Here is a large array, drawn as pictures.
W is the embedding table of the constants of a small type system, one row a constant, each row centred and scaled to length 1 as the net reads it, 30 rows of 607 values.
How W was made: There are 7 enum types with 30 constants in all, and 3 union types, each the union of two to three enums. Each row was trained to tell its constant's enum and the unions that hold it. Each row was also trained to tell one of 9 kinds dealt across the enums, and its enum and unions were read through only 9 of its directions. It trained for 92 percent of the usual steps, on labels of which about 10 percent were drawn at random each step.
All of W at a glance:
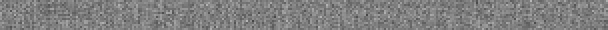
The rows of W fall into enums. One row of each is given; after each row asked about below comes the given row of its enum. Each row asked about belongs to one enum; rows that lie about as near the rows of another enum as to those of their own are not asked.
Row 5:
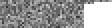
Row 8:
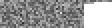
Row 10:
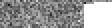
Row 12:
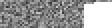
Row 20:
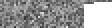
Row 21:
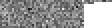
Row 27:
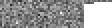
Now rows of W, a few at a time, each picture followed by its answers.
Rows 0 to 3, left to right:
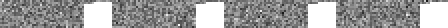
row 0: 21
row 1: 20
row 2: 27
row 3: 8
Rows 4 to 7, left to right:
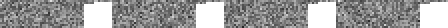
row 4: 5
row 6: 5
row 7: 21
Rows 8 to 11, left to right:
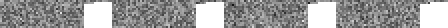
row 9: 20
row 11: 5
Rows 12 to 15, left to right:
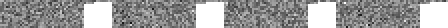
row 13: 10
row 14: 8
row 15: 8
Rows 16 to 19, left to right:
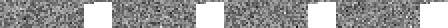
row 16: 20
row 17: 27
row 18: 8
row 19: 5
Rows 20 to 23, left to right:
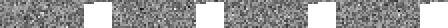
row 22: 12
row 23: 12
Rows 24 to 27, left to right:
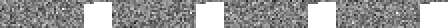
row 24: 10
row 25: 27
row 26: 12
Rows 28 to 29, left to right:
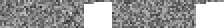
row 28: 20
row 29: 21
